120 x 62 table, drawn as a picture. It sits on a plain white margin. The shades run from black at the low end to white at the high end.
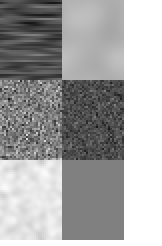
The table splits into 3 rows of 2 panels. Panel 1,1: low, streaked across. Panel 1,2: high, smooth, faint in contrast. Panel 2,1: middling, fine-grained, strong in contrast. Panel 2,2: low, fine-grained. Panel 3,1: very high, blotchy, faint in contrast. Panel 3,2: middling, flat.
